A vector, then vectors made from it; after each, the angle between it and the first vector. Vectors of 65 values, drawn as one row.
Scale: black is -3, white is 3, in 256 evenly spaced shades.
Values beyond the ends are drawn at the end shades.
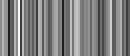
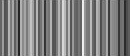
partly opposed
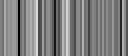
partly opposed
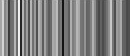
nearly parallel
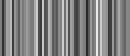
partly opposed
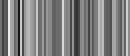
nearly opposite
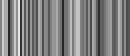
nearly parallel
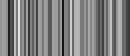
nearly parallel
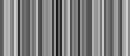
partly opposed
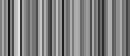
nearly parallel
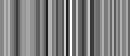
orthogonal
